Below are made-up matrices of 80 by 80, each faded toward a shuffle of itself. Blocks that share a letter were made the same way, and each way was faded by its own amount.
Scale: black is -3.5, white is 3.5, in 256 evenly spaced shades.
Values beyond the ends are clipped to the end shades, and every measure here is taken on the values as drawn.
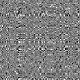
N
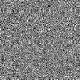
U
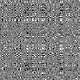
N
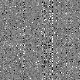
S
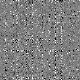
S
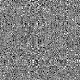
U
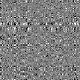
N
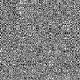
U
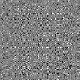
N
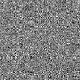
U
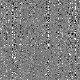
S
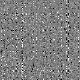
S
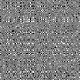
N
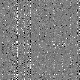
S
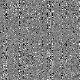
S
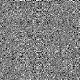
U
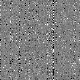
S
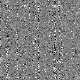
S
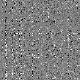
S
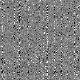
S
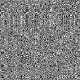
U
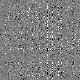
S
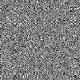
U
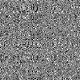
U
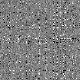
S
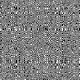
N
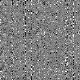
S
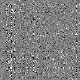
S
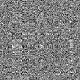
U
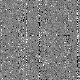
S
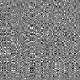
N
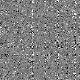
S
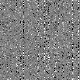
S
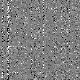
S
